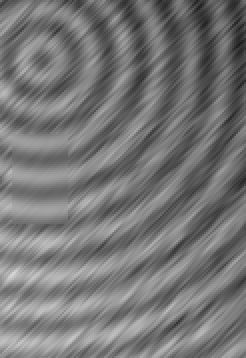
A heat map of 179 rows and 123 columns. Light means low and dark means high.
Odd rows or columns: none. Ninth with the highest average: top right. Rings: centred on the top left. Mirror symmetry: none. Slope: up to the top right. Ninth with the lowest average: bottom left. Calmest part: middle left. Odd patch: calmer, in the middle left.
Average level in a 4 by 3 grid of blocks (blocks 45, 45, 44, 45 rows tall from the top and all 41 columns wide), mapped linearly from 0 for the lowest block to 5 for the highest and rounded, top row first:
2 3 5 | 2 3 4 | 1 2 3 | 0 1 2
